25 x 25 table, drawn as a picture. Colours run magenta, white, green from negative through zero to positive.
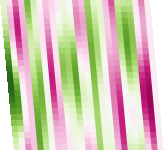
Stripes: upright, repeating 5 times. Calmest part: bottom middle. Average level on the scale: 50%. Grain: streaks running down.
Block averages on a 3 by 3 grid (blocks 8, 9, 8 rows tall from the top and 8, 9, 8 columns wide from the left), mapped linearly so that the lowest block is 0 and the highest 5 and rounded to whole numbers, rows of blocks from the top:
2 3 3 | 4 5 1 | 4 3 0
